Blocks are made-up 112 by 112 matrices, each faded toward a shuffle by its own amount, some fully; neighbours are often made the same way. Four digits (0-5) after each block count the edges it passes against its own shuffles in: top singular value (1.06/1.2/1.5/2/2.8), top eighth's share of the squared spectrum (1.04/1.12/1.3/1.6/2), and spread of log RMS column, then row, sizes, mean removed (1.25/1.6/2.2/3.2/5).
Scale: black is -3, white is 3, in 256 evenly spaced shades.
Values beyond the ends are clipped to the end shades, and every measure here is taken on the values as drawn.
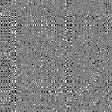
5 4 3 3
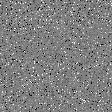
3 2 0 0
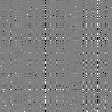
5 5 3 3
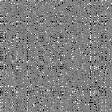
5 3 3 2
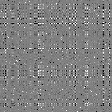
5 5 3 3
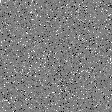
0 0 0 0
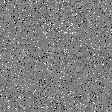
3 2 0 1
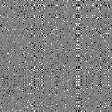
5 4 3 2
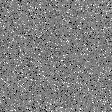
2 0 0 0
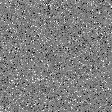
0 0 0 0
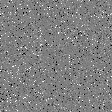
2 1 0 0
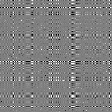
5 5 4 4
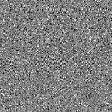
4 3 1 2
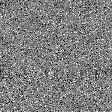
3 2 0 0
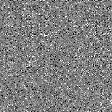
4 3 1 2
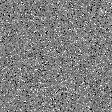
2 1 0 0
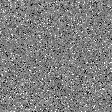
2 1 0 0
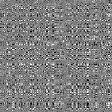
5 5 4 4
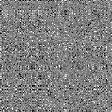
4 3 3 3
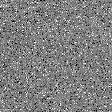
3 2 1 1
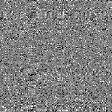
4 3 2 2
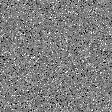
1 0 0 0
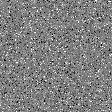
2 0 0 0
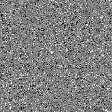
4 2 1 1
